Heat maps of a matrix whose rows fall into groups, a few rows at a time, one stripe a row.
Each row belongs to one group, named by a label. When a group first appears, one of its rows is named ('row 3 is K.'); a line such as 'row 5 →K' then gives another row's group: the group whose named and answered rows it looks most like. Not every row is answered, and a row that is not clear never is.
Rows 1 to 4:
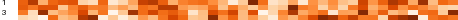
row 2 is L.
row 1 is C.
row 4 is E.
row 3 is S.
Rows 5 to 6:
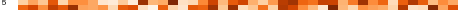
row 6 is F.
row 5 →E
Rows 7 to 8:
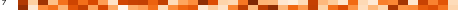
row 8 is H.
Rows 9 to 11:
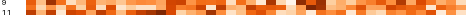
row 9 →L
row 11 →C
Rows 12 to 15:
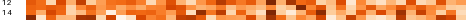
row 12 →F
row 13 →L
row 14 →L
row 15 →H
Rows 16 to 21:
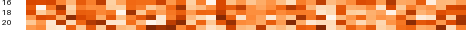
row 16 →L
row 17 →F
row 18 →F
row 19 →S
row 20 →F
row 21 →S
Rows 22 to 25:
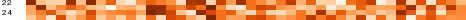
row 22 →H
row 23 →C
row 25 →E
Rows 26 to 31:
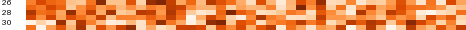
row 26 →C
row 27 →L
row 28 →S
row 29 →C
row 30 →E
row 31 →F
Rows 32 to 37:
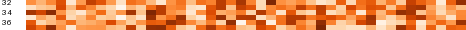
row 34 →C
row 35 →E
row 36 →S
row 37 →C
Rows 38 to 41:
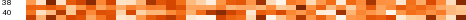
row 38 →S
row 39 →L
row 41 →S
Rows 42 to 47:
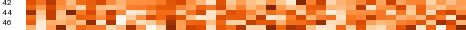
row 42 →L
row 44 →H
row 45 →S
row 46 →H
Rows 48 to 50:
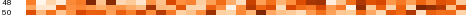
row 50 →C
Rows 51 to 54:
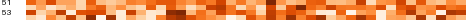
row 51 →L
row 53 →F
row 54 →H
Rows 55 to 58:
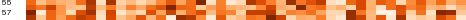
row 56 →L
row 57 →H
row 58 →H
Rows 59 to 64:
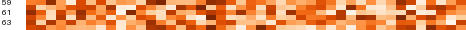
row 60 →H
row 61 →F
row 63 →S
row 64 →C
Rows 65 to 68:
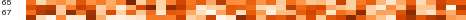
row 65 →F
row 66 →S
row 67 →S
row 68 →E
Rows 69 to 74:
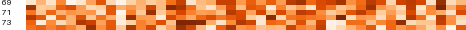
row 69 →E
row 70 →S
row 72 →F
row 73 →H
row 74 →S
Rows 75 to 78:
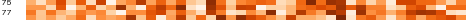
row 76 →E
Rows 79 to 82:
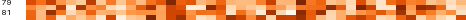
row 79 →L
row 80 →E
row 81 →L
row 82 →S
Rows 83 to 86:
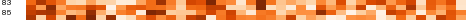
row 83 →C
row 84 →C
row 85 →C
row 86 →H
